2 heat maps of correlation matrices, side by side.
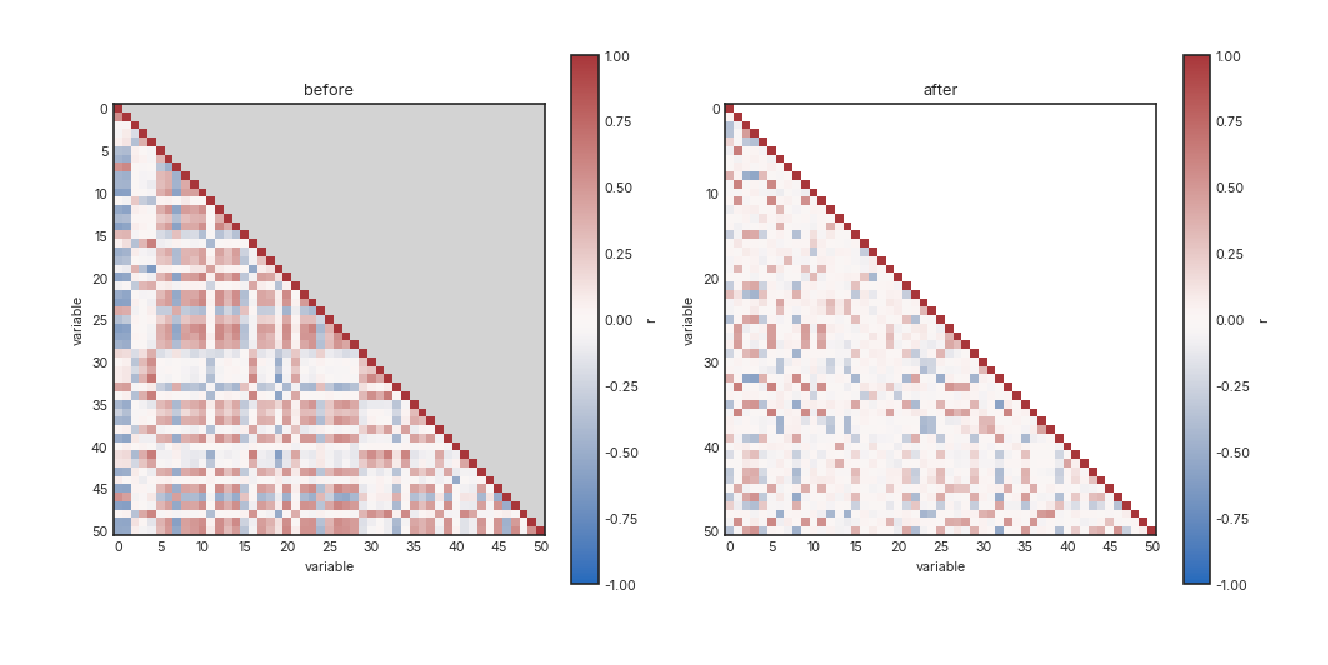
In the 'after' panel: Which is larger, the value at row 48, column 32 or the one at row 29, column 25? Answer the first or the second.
the second
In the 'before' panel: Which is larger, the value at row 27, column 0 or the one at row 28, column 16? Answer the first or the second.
the second
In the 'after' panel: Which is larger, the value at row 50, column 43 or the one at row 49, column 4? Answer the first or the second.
the first
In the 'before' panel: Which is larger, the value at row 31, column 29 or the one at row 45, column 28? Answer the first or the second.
the second
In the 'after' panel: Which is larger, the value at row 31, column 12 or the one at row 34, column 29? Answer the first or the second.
the second
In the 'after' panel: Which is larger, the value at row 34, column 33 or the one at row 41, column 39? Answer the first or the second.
the first
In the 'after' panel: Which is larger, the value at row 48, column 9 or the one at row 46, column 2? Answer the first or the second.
the second
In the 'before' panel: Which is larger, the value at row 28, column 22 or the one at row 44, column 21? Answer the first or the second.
the first
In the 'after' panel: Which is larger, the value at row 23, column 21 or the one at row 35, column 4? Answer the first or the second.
the first
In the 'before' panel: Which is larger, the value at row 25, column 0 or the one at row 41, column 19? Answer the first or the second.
the first
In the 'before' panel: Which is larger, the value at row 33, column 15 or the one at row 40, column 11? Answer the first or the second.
the first
